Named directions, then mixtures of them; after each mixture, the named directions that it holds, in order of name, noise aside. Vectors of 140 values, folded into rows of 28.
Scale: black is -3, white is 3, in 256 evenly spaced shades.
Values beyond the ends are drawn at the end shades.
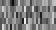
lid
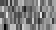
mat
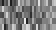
lid, mat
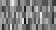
lid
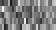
lid, mat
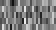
lid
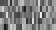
mat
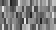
lid, mat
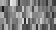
lid, mat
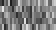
lid, mat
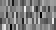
lid, mat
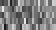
lid, mat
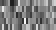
lid, mat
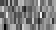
mat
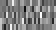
lid, mat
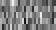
lid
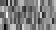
mat
